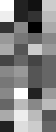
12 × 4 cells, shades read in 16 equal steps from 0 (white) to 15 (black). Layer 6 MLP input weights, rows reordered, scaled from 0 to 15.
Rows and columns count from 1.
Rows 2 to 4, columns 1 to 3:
1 13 12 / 12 7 15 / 6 8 9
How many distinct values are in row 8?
4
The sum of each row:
30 30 39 30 24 40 32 34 26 24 20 27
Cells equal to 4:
4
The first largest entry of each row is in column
3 2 3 3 2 1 3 3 3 1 4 1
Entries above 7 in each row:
2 2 2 2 1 4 2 3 1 1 1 2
